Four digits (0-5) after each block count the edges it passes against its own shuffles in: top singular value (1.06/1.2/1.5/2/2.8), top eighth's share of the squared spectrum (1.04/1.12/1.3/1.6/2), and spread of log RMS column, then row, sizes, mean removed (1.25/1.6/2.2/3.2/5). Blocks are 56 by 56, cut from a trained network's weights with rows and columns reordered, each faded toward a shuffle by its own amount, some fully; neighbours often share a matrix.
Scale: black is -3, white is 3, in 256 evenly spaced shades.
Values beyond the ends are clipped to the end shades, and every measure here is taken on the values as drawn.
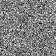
2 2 0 0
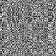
4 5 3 3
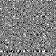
3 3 1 2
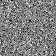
0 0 0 0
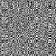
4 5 3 2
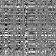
4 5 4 2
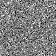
0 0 0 0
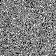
0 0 0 0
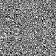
3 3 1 1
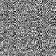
3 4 2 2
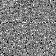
2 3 0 1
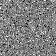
1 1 0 0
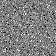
0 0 0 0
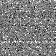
2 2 0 0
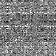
3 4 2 2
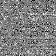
2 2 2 1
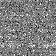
2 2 0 0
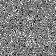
1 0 0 0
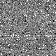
1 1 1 1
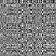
4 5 3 3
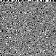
3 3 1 2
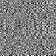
4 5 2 3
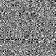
3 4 1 2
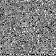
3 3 0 1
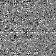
2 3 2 1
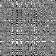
4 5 3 2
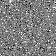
0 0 0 0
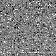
1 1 1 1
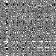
3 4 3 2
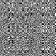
4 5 3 2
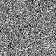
2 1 0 0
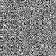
3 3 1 1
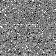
1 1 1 0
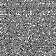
2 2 1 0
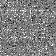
2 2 1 1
